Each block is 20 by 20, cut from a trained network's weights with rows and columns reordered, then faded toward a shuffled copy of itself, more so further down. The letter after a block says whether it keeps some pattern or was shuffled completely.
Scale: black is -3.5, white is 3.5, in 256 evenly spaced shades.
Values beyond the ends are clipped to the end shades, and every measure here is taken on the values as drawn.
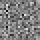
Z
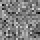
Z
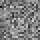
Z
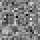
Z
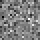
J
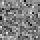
J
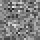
Z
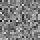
Z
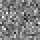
J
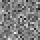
J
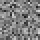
Z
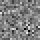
Z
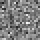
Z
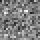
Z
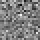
Z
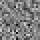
Z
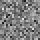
J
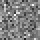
J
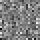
Z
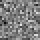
Z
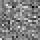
Z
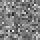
Z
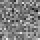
J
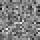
Z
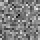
J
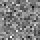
J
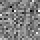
Z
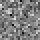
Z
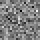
J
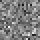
Z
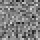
Z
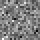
J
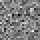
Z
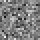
J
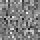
Z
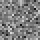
J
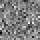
J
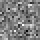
Z
